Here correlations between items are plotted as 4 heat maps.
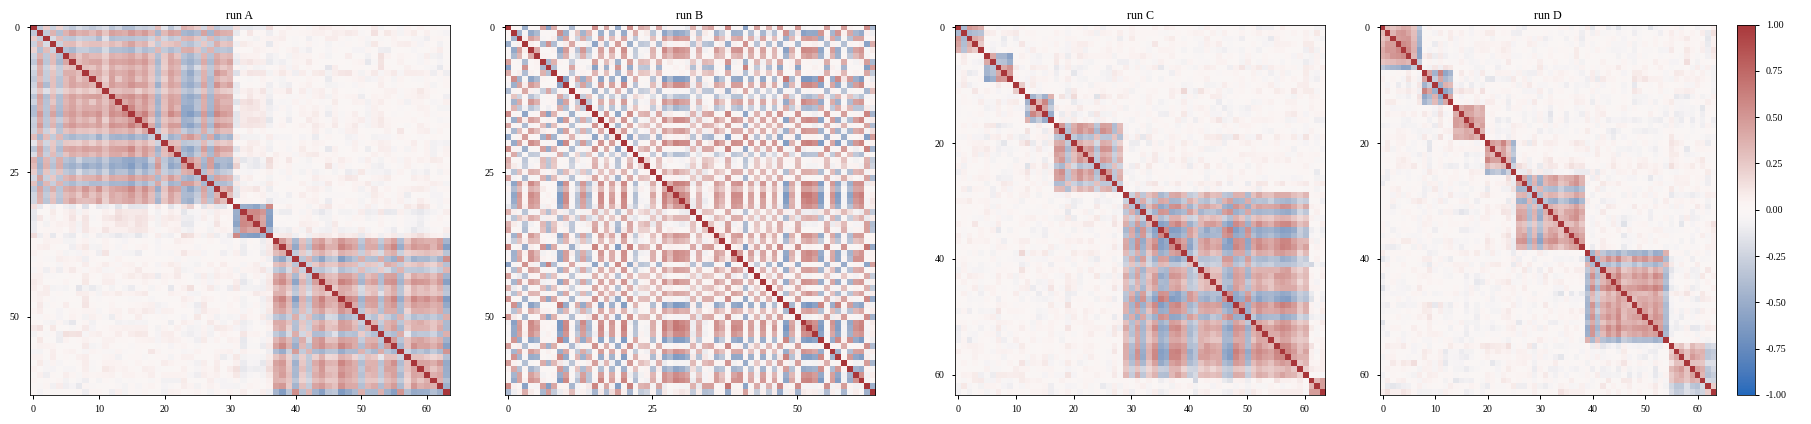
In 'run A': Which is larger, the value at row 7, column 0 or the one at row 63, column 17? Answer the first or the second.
the second
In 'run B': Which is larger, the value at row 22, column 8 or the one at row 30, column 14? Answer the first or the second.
the first
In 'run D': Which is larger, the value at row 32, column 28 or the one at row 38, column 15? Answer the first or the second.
the second
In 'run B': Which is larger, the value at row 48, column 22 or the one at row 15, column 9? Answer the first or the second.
the first
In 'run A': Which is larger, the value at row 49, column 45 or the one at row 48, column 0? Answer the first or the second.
the first
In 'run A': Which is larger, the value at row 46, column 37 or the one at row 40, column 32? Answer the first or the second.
the first
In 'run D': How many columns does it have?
64
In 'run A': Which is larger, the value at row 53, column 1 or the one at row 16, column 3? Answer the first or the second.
the second
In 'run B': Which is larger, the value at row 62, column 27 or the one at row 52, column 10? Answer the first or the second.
the second
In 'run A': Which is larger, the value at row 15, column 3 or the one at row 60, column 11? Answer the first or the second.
the first
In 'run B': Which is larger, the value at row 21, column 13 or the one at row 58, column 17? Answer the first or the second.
the second
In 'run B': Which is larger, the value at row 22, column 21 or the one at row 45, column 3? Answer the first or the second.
the first
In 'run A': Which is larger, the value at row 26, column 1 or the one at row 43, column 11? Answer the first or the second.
the first
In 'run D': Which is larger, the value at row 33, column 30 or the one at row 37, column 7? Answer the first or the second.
the second
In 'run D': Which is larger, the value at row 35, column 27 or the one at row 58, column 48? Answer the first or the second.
the first
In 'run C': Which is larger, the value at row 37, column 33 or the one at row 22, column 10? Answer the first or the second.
the first
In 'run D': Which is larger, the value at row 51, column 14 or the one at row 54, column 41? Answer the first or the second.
the second
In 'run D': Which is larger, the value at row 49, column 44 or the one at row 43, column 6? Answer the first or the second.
the first
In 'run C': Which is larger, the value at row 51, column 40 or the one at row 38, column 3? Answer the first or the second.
the second
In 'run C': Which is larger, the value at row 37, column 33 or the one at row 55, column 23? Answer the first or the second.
the first
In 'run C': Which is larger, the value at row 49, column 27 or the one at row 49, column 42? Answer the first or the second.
the second
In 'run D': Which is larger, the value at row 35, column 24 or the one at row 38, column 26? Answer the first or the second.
the second
